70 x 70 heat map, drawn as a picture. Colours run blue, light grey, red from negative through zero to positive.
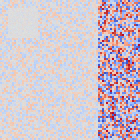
Mirror symmetry: none. Calmest part: top left. Average level on the scale: 50%. Seam: vertical, 70% of the way across, the left part calmer. Slope: none. Odd patch: calmer, in the top left.
